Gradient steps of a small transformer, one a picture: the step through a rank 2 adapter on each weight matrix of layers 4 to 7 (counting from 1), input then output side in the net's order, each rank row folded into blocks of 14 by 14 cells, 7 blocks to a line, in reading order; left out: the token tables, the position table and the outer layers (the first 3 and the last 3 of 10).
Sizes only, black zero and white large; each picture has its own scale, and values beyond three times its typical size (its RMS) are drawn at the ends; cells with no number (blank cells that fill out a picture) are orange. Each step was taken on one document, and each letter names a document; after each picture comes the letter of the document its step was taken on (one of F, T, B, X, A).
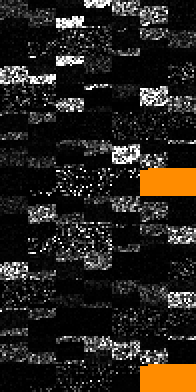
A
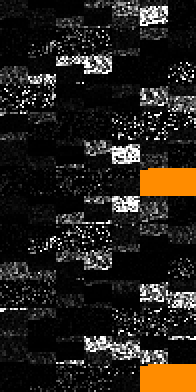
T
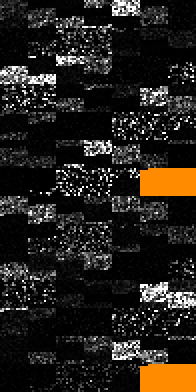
A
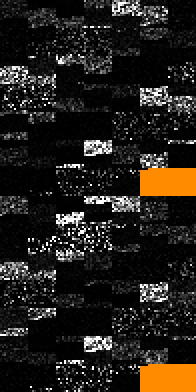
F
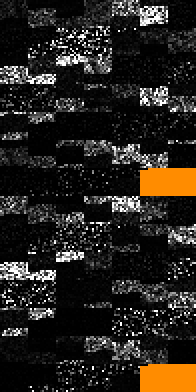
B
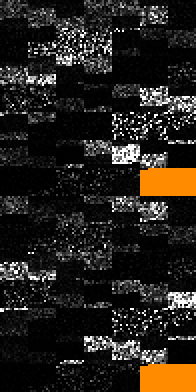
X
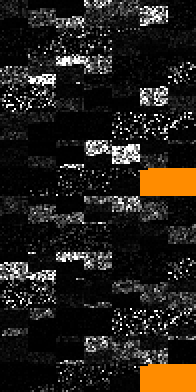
B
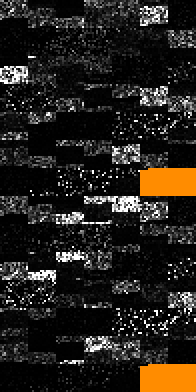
B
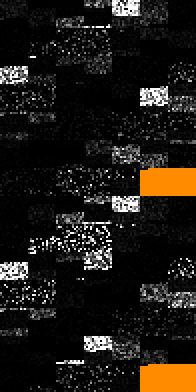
T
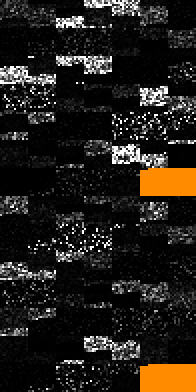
X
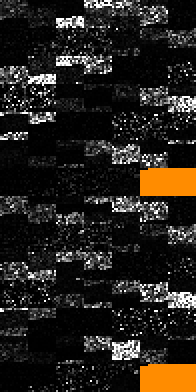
X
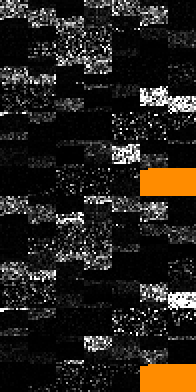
X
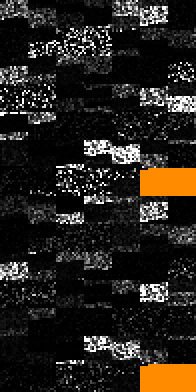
T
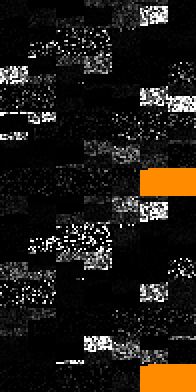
T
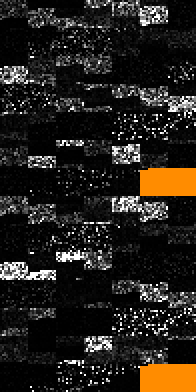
B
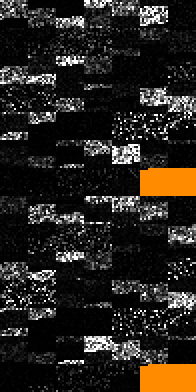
B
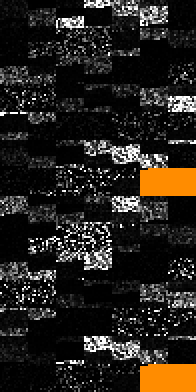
T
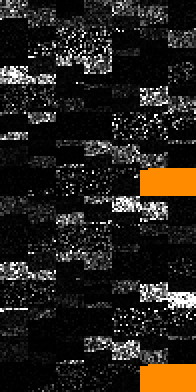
X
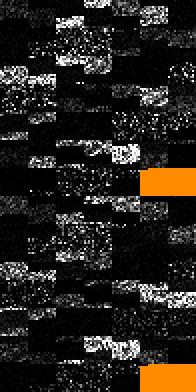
A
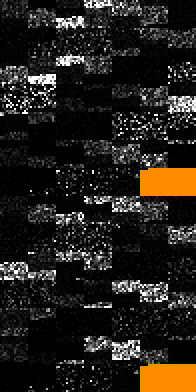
X
